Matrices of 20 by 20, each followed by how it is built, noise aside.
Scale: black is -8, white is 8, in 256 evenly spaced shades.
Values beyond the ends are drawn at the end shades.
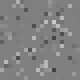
sparse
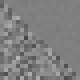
lower triangular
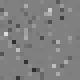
sparse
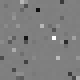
sparse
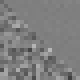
lower triangular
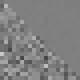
lower triangular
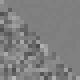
lower triangular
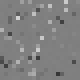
sparse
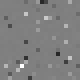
sparse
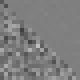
lower triangular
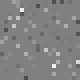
sparse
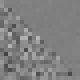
lower triangular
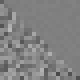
lower triangular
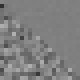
lower triangular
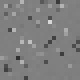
sparse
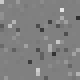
sparse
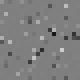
sparse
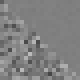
lower triangular
